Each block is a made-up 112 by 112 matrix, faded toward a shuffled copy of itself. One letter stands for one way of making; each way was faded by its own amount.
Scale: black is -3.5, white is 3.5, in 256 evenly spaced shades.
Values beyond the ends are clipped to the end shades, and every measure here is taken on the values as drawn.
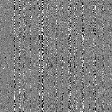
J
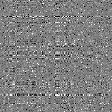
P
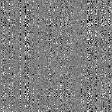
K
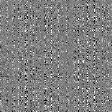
K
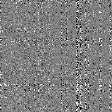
K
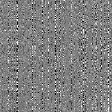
J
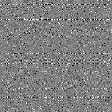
P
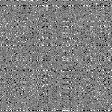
P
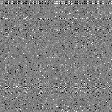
P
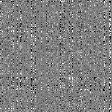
K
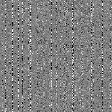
J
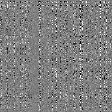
K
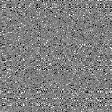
P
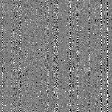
J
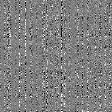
K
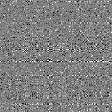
P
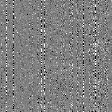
J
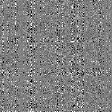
K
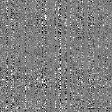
K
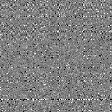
P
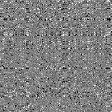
P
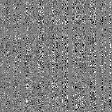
K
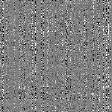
K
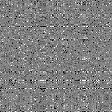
P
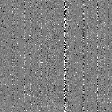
J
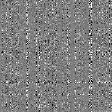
K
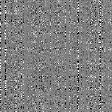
K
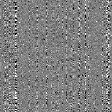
J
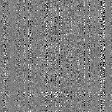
K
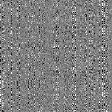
J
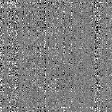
K
